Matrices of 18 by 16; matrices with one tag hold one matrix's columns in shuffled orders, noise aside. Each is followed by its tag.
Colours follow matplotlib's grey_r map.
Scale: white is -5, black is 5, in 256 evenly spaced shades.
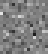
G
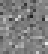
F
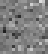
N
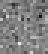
F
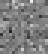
N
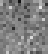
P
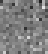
P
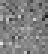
F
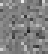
N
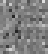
N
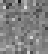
P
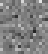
N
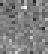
P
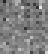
P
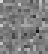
N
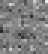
N
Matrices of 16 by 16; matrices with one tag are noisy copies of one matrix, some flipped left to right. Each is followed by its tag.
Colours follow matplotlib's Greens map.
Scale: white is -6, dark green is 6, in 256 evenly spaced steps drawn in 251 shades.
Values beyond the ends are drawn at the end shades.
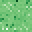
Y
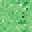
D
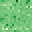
Y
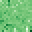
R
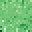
R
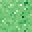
D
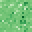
D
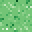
Y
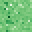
D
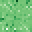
Y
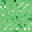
Y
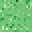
Y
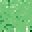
R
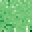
R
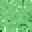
R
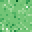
Y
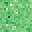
D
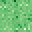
Y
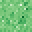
D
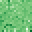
R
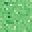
D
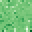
R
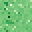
D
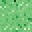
Y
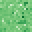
D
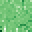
R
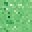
D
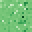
D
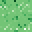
Y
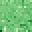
R
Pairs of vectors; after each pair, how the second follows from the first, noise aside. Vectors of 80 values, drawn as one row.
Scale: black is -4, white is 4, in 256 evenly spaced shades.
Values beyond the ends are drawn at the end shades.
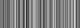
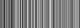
shuffled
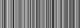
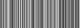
shuffled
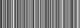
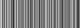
negated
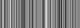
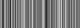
negated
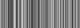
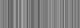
shrunk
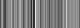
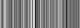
negated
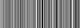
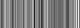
shuffled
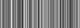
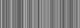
shrunk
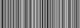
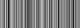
shuffled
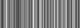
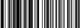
scaled up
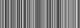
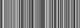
reversed
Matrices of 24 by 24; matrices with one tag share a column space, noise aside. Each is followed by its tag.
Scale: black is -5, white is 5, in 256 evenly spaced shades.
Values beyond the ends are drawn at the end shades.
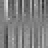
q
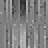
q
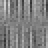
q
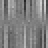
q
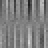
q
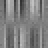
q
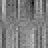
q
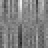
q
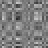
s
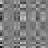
s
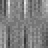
q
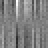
q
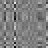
s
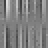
q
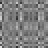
s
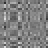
s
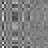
s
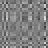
s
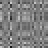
s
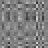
s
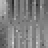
q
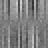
q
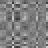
s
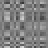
s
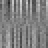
q
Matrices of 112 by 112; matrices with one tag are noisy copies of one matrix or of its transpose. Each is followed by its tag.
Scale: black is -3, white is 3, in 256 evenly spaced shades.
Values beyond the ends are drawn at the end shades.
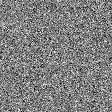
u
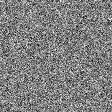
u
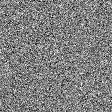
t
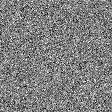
t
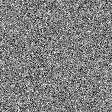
u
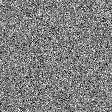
u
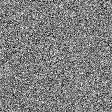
t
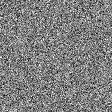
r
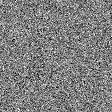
u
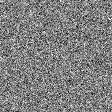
u
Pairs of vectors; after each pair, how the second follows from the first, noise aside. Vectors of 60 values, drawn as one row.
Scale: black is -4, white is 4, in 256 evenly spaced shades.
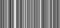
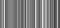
shuffled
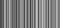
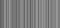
shrunk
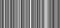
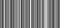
copied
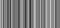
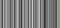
shuffled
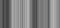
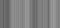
shrunk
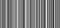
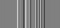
partly zeroed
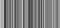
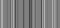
partly zeroed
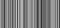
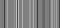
partly zeroed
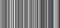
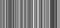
shuffled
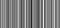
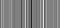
partly zeroed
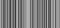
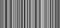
shuffled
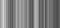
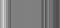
partly zeroed
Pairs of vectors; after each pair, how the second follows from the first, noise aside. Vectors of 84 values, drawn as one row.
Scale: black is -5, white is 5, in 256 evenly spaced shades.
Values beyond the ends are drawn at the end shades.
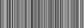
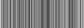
shuffled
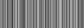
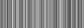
sign-scrambled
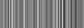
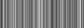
shuffled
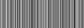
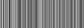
shuffled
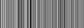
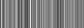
sign-scrambled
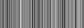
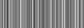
sign-scrambled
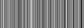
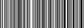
scaled up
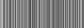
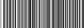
scaled up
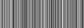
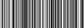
scaled up
